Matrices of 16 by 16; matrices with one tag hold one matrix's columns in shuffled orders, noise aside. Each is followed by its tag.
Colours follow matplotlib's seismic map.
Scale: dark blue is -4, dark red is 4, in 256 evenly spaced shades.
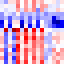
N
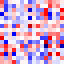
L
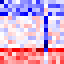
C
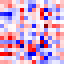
L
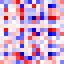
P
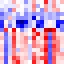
N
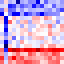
C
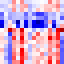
N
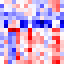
N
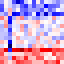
C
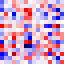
L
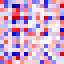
P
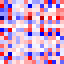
P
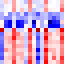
N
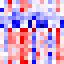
N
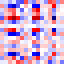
P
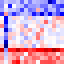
C
